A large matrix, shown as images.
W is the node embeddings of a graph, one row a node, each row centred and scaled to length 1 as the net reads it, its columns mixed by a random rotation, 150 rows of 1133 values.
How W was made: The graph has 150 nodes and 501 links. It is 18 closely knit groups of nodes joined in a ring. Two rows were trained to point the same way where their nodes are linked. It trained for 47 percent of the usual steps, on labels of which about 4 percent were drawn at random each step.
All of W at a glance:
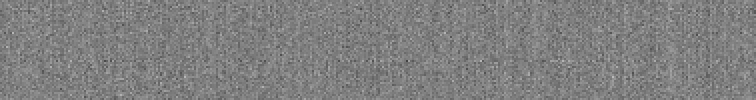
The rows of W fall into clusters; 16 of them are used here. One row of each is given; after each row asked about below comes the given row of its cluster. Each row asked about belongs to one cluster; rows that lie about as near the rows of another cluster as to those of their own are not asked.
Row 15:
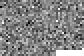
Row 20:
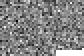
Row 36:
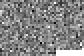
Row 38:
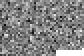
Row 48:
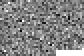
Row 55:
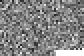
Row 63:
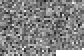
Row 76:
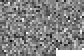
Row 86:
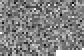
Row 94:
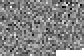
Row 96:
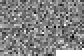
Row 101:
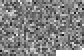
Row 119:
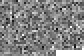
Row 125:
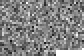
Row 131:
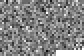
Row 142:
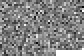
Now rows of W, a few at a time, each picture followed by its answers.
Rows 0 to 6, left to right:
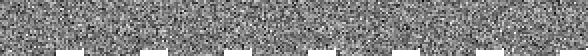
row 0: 36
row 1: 38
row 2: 119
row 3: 119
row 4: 96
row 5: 76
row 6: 20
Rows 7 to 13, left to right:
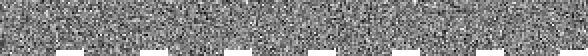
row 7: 131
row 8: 101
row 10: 15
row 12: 76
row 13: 48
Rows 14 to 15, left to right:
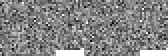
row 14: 48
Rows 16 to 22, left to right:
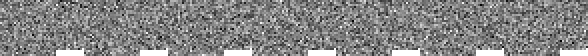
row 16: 94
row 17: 15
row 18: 119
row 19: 20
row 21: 96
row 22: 76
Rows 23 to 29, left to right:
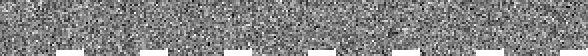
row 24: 86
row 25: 36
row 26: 20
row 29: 94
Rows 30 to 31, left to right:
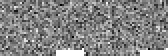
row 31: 48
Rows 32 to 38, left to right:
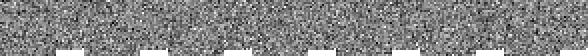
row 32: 76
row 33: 15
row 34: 131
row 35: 15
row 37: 131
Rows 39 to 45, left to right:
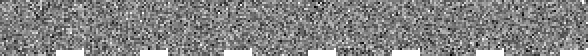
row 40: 15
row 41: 86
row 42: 94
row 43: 86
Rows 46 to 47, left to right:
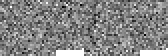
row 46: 94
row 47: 63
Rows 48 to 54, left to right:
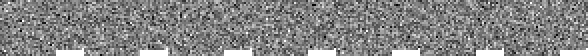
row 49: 48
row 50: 119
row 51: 96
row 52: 96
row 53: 94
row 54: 125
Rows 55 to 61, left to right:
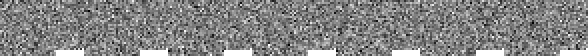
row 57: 86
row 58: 55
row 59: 63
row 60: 131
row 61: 15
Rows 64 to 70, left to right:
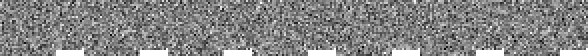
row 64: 86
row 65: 55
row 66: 55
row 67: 48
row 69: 119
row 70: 55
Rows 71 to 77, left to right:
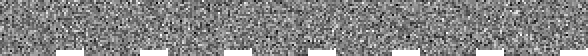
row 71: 131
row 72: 125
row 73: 86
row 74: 76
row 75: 96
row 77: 101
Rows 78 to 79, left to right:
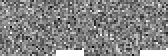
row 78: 20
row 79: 101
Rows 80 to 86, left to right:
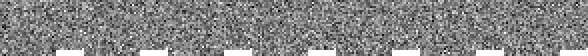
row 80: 38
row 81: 86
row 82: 96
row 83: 15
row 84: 76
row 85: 119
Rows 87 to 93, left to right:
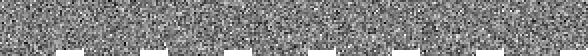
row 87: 86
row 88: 36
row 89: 101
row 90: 142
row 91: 142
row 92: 142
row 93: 101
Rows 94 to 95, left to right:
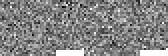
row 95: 20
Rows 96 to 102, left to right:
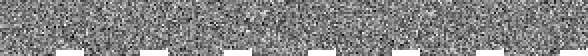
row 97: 125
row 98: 48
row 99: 101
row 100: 76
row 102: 131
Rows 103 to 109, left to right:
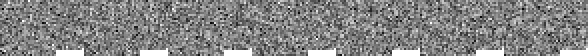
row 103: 48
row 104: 125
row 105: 48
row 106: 125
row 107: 38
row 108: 38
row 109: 38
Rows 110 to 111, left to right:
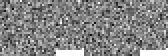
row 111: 76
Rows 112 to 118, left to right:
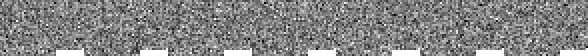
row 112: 63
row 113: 38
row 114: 63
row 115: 125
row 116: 48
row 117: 96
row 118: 96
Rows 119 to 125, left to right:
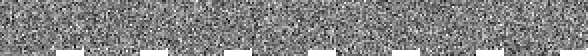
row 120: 63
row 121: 20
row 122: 38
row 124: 36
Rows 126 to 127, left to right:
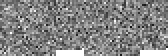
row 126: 20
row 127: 96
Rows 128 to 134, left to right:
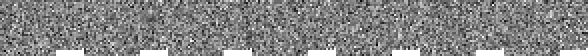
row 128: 63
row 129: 131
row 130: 55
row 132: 36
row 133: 86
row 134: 131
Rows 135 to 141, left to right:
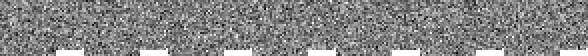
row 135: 38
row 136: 76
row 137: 142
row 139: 48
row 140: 20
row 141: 119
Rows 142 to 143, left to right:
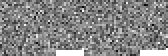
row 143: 96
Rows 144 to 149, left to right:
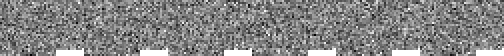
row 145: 38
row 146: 94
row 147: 101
